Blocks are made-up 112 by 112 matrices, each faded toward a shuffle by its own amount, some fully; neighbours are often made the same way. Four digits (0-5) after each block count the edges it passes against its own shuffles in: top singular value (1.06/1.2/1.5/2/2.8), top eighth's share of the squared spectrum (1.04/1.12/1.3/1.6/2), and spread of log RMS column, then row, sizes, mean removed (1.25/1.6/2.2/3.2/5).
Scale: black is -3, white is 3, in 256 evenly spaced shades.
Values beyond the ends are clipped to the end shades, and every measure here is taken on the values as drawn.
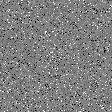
0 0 0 0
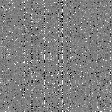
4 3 3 1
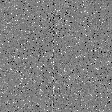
3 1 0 0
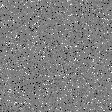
0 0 0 0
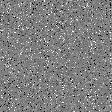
3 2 1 0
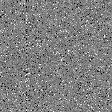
3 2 1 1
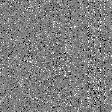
2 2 3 0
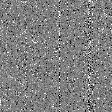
2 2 3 0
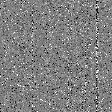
2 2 2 0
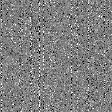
2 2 3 0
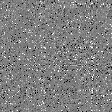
4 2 1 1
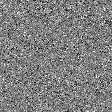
1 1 0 1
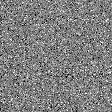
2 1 0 1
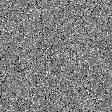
1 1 0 0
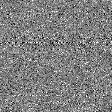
2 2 0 3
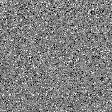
2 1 0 1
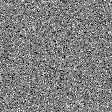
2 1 0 0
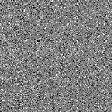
4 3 1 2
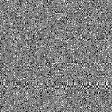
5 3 2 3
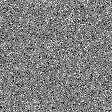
1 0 0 0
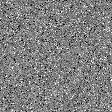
1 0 0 0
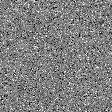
2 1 0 0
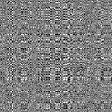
5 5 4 4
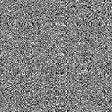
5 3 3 2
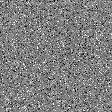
2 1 0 0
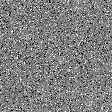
0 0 0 0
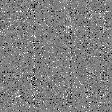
2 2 2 2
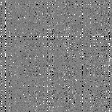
3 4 3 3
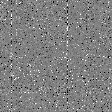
2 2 2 1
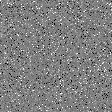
1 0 1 0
